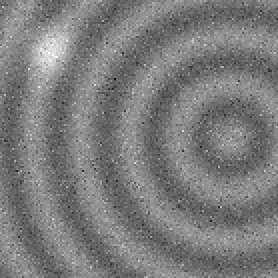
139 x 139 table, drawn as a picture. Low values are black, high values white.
Rings: centred on the middle right. Bumps: one, in the top left. Ninth with the highest average: top left.
